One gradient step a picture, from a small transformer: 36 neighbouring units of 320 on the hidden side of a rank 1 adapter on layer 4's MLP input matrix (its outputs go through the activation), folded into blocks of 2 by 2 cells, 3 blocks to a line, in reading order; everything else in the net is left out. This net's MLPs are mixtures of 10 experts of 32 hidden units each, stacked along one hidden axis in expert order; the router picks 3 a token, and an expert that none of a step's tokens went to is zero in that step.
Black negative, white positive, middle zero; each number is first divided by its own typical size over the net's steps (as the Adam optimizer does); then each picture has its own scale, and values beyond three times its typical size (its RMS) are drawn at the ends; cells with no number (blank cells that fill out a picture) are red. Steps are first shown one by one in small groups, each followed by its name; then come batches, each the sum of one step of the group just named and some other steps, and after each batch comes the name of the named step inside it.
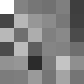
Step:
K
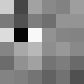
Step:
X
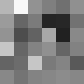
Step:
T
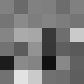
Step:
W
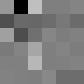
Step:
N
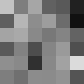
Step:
K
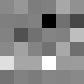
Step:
T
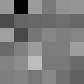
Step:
N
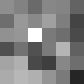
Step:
K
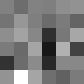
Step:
W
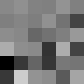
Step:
T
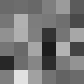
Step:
W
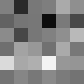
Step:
N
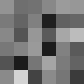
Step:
X
